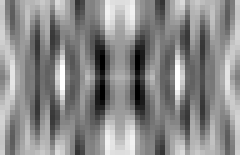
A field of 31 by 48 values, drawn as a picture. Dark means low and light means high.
Mirror symmetry: left to right and top to bottom. Histogram: bell-shaped. Ninth with the lowest average: centre. Grain: streaks running down.
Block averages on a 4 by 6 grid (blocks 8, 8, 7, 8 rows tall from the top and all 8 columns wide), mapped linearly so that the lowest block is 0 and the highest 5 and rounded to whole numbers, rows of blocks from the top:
545545
420024
420024
545545
